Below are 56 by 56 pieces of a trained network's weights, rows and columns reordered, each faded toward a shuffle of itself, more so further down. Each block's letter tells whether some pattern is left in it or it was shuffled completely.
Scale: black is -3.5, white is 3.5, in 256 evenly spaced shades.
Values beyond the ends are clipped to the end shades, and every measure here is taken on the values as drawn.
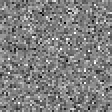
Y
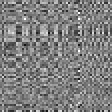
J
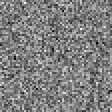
Y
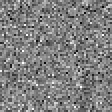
Y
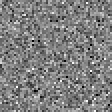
Y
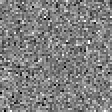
Y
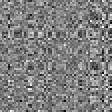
J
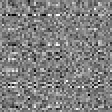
J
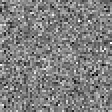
Y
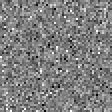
Y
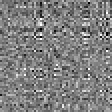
J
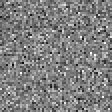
Y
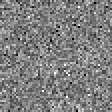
Y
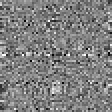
J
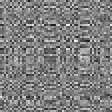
J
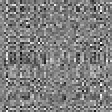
J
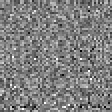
J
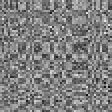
J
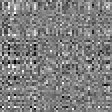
J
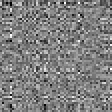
J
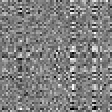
J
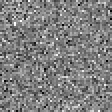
Y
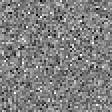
Y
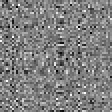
J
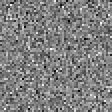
Y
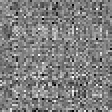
J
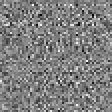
J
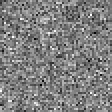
Y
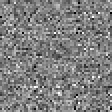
J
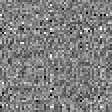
J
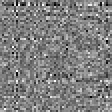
J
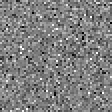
Y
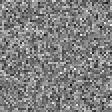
Y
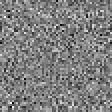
J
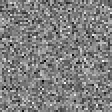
Y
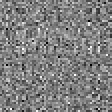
J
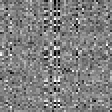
J
